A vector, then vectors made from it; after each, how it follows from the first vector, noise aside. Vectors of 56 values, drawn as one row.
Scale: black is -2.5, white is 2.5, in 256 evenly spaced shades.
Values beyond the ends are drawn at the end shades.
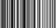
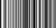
wrapped around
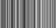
shrunk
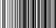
wrapped around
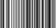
wrapped around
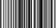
wrapped around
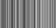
shrunk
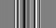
partly zeroed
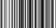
wrapped around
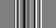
partly zeroed
